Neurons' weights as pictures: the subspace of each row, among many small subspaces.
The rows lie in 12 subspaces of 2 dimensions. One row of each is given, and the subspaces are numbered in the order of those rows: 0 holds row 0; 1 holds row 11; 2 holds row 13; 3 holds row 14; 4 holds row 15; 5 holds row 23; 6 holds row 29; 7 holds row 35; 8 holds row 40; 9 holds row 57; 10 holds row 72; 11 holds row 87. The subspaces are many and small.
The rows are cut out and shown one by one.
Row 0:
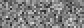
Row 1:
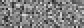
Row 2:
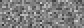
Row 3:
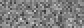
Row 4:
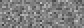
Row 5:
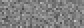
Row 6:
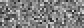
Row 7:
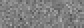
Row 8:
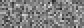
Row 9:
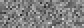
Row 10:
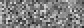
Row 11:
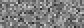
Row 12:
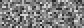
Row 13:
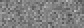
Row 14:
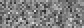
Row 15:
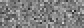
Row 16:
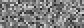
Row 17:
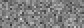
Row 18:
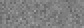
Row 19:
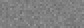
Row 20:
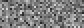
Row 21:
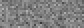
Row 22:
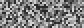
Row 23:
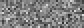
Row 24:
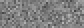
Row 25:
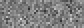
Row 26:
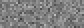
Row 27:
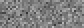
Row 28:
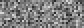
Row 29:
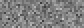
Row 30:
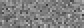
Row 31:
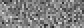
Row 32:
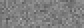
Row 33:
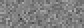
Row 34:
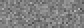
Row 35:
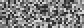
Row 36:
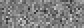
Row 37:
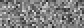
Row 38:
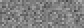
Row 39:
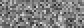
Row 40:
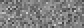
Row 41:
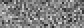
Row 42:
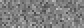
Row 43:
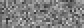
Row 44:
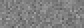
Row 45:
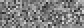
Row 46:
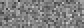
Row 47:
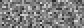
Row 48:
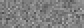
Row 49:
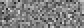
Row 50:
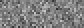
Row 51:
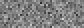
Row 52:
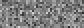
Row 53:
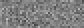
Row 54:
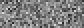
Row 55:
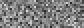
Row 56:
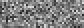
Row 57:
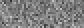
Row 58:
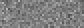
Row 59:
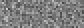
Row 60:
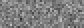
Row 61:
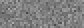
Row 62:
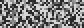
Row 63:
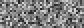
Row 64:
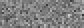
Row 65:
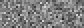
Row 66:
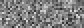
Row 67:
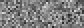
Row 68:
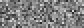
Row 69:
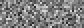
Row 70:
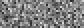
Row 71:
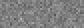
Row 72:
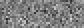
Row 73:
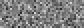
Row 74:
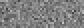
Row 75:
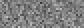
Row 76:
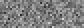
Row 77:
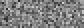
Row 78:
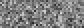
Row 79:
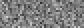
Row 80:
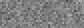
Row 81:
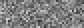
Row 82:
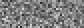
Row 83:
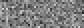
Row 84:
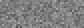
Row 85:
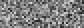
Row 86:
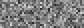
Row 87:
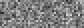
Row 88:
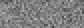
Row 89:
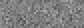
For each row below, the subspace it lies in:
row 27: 8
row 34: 7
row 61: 8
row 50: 9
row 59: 11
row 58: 2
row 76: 8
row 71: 1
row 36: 10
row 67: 6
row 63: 1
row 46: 11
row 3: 3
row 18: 3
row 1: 11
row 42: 9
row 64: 5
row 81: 1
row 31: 9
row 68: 4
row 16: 1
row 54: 8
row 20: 0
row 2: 2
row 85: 7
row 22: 7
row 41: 9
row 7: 10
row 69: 7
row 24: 6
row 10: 3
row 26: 1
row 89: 10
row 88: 9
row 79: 6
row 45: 6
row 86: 1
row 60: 10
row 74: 4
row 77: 11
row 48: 5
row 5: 4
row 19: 0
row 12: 2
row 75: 6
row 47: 2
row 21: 3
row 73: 5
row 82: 4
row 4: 2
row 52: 10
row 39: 3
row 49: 2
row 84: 4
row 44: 5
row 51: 8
